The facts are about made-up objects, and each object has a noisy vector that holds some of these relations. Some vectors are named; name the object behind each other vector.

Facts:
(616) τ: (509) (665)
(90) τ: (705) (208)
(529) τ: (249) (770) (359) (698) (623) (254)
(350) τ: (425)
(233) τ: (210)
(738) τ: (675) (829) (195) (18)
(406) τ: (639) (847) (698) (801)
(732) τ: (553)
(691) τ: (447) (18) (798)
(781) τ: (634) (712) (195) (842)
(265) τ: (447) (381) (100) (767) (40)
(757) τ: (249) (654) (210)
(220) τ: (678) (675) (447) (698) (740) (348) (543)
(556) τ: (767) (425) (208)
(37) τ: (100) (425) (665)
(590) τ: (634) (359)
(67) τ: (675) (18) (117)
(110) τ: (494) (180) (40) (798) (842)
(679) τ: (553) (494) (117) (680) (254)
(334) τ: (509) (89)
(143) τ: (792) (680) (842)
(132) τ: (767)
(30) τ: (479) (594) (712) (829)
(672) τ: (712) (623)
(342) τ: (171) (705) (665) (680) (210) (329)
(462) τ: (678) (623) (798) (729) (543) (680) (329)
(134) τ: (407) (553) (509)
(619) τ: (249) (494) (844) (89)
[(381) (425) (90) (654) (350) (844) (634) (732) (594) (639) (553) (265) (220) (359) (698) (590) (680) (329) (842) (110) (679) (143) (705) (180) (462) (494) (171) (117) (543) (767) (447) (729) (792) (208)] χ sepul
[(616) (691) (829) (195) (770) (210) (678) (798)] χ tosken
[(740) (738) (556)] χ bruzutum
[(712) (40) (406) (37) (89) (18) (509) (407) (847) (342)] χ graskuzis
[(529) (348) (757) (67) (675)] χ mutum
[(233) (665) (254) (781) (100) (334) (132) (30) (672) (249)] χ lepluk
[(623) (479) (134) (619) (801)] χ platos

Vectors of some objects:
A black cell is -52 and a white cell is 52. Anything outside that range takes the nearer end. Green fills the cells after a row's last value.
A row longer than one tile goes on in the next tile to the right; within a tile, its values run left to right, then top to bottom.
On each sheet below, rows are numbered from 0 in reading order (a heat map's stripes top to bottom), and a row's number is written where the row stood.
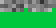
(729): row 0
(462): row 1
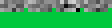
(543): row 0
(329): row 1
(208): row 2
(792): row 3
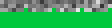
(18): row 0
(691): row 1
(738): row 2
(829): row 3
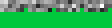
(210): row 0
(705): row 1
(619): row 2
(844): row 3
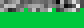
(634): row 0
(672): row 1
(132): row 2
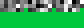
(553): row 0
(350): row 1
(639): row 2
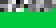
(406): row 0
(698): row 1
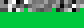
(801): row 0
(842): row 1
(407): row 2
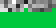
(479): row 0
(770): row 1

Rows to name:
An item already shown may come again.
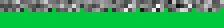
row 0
(381)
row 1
(100)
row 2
(619)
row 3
(665)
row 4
(616)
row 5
(334)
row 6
(556)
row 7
(698)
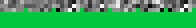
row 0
(342)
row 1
(447)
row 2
(134)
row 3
(553)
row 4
(757)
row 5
(425)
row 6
(134)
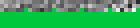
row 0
(249)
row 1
(180)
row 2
(117)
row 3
(529)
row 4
(30)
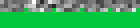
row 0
(117)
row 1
(233)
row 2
(195)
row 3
(220)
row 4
(738)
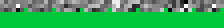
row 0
(89)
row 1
(180)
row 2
(705)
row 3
(634)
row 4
(654)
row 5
(529)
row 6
(732)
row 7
(509)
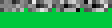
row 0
(679)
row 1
(90)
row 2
(208)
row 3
(556)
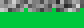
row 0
(712)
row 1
(792)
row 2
(37)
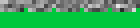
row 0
(171)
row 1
(195)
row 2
(798)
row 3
(359)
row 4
(590)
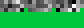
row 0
(767)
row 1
(265)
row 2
(732)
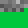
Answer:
(40)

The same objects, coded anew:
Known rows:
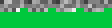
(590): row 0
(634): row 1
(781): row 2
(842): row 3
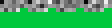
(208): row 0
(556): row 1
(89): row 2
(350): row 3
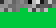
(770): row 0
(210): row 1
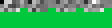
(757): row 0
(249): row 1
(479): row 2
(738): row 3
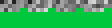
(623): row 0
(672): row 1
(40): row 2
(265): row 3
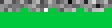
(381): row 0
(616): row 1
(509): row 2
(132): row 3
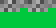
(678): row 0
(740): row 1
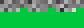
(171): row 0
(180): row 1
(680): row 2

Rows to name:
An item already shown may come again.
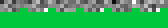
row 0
(698)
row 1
(616)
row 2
(792)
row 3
(665)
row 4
(425)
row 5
(732)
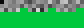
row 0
(208)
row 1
(553)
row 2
(447)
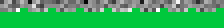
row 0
(616)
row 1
(406)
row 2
(792)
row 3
(208)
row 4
(30)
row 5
(705)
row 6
(220)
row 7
(117)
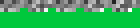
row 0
(712)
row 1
(134)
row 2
(712)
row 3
(334)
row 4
(342)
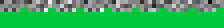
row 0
(359)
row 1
(37)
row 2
(679)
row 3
(705)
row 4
(619)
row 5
(767)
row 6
(798)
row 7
(509)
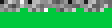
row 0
(350)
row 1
(90)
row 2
(509)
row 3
(529)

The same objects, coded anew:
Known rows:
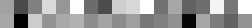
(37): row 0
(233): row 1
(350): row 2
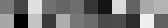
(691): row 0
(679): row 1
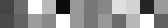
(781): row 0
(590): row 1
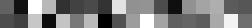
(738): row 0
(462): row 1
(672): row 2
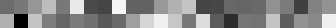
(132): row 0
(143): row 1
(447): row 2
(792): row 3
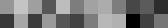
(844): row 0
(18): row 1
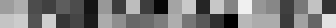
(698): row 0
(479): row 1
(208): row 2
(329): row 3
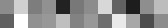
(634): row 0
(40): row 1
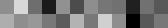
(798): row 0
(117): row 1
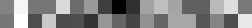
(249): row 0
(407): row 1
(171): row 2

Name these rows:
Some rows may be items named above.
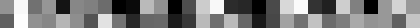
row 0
(634)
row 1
(553)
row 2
(30)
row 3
(30)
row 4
(665)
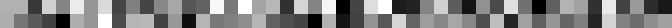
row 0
(208)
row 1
(359)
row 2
(350)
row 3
(208)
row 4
(30)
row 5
(798)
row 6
(509)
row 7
(712)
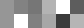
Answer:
(210)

